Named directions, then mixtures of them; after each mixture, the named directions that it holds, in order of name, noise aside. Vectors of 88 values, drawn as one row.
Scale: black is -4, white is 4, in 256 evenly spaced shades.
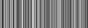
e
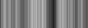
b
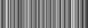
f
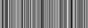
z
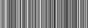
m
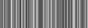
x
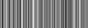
e, m, x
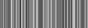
x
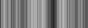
b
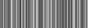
x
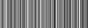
f, m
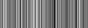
b, m, x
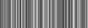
x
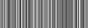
m, x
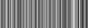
f, x
